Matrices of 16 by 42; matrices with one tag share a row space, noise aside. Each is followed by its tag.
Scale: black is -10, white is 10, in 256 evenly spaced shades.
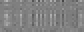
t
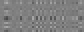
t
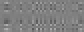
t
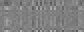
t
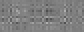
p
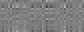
p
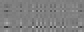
t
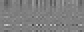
t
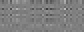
p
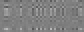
t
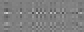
t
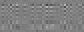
p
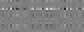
p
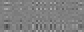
t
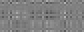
p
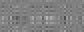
p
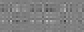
p
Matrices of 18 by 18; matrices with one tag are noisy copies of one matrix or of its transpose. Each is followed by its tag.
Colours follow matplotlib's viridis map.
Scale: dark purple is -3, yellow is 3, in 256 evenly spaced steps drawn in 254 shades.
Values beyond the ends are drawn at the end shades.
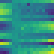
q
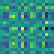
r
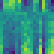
q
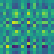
r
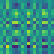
r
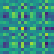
r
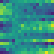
q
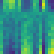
q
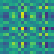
r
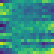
q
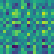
r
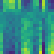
q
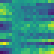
q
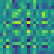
r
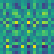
r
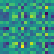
r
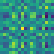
r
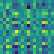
r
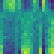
q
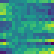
q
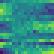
q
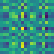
r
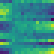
q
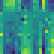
q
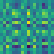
r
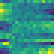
q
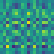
r
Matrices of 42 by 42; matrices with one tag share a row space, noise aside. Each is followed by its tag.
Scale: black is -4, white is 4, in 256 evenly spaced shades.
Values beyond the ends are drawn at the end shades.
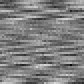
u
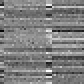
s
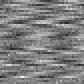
u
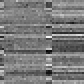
s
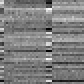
s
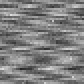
u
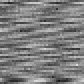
u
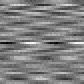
u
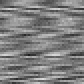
u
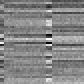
s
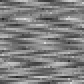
u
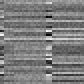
s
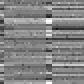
s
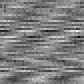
u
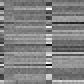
s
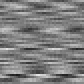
u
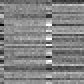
s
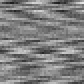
u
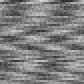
u
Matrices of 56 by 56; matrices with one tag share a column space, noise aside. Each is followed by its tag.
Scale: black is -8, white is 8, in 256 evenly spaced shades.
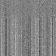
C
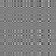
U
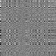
U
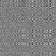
U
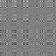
U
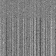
C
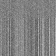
C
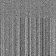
C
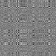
U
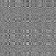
U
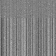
C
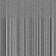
C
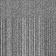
C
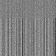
C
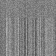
C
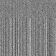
C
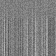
C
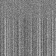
C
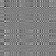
U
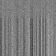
C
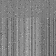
C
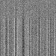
C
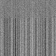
C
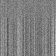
C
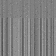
C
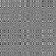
U
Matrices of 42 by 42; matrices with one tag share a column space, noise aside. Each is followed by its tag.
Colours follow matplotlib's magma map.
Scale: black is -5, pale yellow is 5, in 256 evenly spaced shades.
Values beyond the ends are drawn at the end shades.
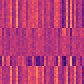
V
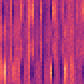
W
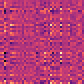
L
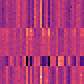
V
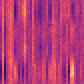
W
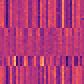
V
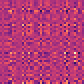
L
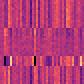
V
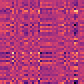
L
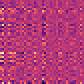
L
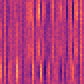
W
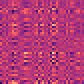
L
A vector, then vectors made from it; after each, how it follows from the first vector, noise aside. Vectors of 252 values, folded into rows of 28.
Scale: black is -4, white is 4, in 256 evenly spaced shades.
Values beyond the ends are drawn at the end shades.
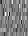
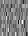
reversed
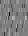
partly zeroed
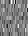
wrapped around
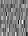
reversed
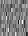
reversed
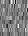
wrapped around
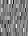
wrapped around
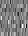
wrapped around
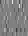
partly zeroed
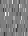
partly zeroed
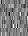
wrapped around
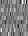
wrapped around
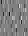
partly zeroed
